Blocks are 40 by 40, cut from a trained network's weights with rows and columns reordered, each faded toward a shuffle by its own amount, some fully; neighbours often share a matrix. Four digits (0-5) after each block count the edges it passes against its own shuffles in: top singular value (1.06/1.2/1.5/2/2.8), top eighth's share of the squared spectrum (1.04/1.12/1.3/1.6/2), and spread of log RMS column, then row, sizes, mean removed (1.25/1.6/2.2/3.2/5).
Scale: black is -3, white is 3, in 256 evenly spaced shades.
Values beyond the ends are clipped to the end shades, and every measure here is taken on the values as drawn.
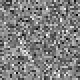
0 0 0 0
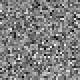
0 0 0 0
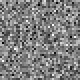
0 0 0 0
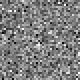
2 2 1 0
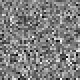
3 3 0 2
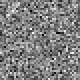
0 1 0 0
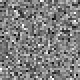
1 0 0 0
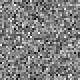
2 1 0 0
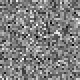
0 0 0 0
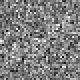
1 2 0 0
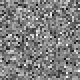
1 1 0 0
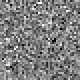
1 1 0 0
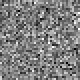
0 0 0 0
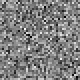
0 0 0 0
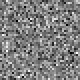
1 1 0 0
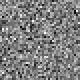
0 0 1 0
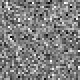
2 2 0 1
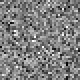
0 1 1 0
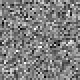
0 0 0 1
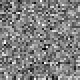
3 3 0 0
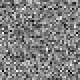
2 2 0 0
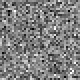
2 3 1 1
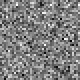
1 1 0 0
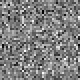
2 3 1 1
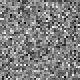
0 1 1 0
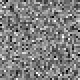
1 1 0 0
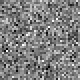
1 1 0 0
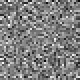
3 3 1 2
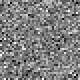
2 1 0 0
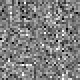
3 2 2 1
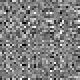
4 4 3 3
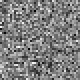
2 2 0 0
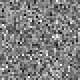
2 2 1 0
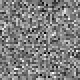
1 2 0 0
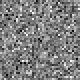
1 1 0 0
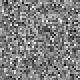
1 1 0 0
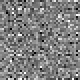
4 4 2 2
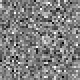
3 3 1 1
